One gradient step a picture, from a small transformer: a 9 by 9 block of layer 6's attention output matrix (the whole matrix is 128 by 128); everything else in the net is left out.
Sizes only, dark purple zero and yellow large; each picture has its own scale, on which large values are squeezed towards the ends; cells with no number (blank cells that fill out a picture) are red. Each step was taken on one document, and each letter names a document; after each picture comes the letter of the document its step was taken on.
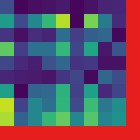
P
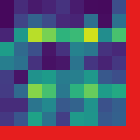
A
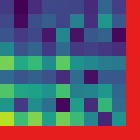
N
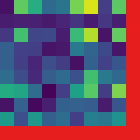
A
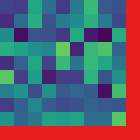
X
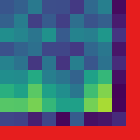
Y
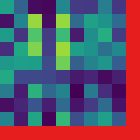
N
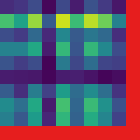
P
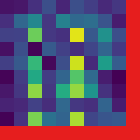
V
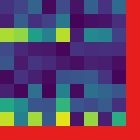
P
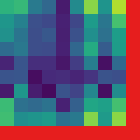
A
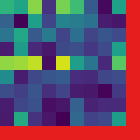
N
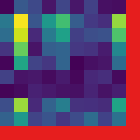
N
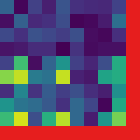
N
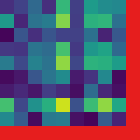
X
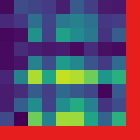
V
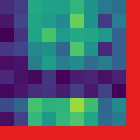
V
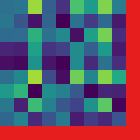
Y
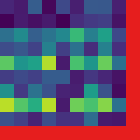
Y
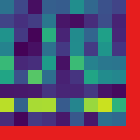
Y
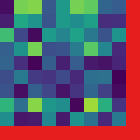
Y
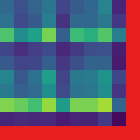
Y
